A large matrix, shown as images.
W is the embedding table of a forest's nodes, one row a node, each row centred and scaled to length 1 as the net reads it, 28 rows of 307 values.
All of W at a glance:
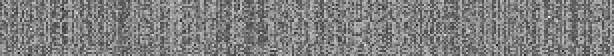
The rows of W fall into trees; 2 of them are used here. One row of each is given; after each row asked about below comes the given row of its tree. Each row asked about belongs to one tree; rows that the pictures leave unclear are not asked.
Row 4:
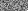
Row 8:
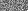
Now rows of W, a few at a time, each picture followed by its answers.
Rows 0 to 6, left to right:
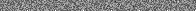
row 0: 8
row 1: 8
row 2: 4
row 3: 8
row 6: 8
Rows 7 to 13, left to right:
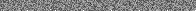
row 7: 8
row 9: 4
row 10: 4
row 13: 8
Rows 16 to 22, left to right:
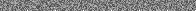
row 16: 8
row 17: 4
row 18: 8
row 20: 8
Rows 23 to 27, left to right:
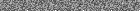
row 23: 4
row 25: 4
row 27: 4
